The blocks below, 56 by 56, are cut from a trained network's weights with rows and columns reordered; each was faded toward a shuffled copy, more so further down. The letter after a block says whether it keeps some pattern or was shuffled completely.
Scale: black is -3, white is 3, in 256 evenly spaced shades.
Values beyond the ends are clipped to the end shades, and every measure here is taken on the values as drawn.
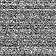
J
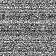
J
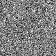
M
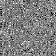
J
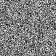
M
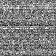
J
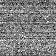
J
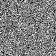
M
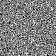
M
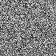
M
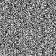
J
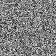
M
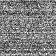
J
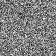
M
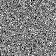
M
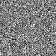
J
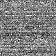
J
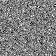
M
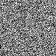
M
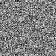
J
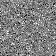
M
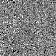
J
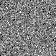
M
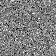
M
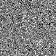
J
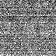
J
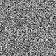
J
